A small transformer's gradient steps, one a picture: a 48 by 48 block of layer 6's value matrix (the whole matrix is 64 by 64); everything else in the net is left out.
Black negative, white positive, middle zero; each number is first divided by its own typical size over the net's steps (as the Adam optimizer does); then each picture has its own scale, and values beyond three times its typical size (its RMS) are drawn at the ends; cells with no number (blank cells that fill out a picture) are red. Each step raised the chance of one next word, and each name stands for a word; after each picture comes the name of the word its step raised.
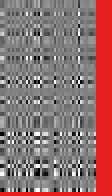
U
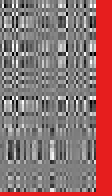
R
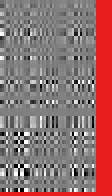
U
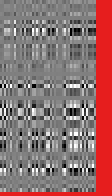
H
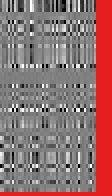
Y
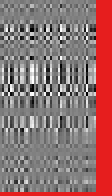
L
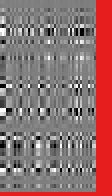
H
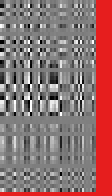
R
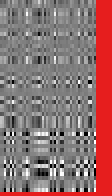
U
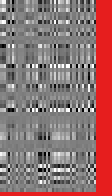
Y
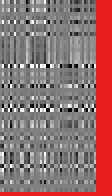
Y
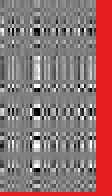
H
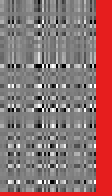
Y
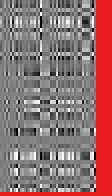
R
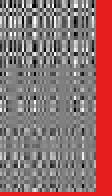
R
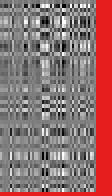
R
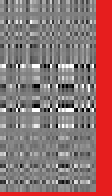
Y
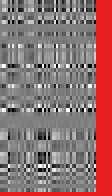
Y
